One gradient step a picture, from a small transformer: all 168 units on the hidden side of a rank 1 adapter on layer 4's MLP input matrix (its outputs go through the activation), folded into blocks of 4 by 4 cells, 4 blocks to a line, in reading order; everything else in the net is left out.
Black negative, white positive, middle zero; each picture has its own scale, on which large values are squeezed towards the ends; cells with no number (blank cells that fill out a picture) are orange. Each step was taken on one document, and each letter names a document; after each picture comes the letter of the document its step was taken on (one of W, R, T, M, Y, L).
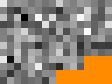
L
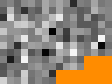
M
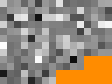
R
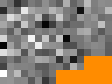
R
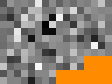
M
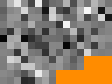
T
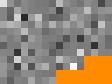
L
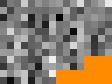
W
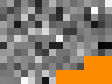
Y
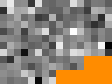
Y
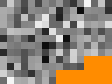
R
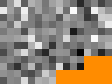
Y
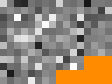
L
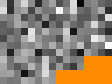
Y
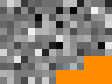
Y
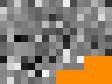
T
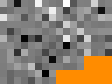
T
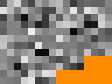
Y
